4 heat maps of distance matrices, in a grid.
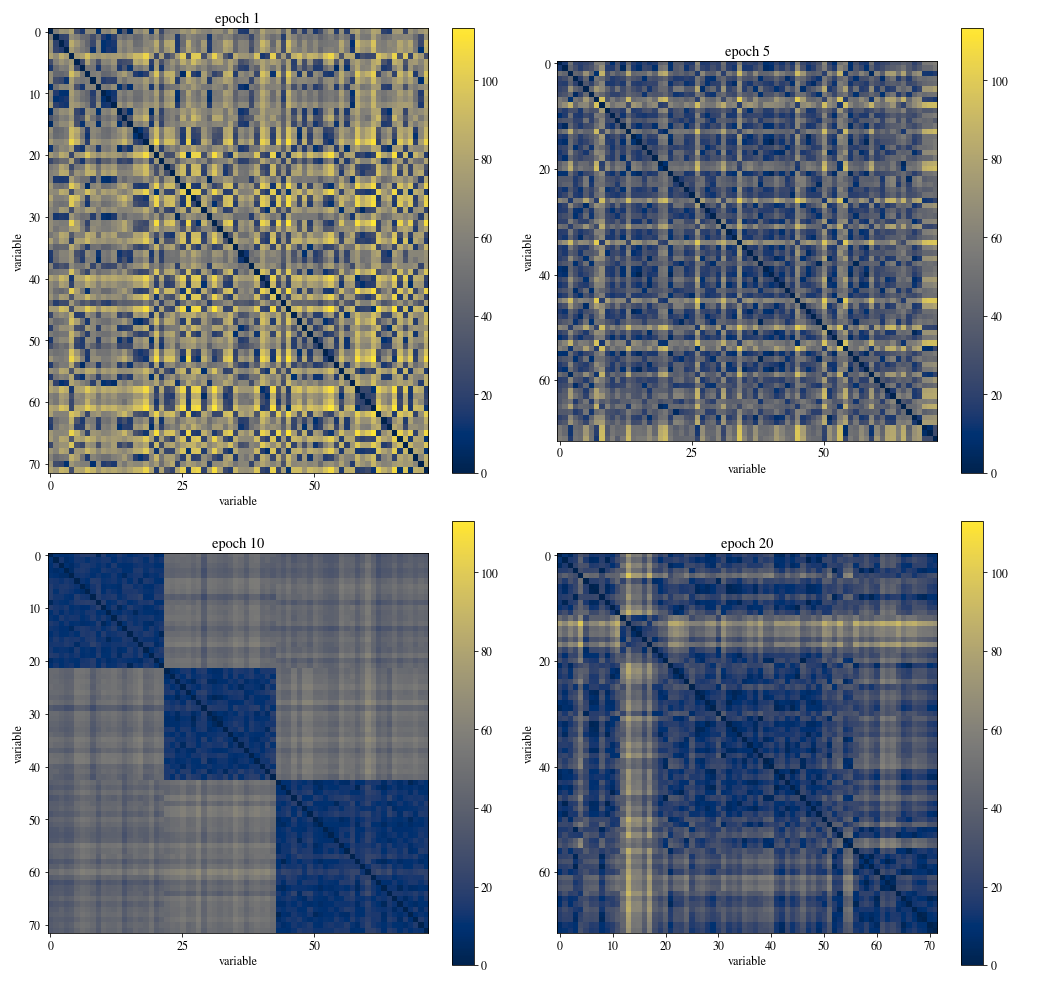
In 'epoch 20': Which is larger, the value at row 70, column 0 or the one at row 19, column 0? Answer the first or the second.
the second
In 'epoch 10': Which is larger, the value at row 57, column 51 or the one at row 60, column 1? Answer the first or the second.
the second
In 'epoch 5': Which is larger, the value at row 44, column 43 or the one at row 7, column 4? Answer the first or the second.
the second
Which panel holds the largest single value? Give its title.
epoch 1
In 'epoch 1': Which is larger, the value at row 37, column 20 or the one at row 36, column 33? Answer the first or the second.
the first
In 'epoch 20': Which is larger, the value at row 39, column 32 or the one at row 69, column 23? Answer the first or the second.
the second
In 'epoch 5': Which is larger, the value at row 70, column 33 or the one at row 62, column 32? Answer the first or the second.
the first
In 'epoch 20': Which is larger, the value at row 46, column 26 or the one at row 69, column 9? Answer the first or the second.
the second
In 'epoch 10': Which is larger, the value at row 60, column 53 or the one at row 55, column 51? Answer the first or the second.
the first
